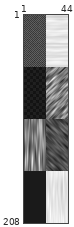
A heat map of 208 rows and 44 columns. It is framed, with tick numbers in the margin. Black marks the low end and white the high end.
The table splits into 4 rows of 2 panels. Panel 1,1: low, checkered. Panel 1,2: very high, streaked across, faint in contrast. Panel 2,1: very low, checkered, faint in contrast. Panel 2,2: middling, slanting up to the right, strong in contrast. Panel 3,1: middling, streaked downward, strong in contrast. Panel 3,2: low, slanting down to the right. Panel 4,1: very low, flat. Panel 4,2: very high, streaked downward, faint in contrast.
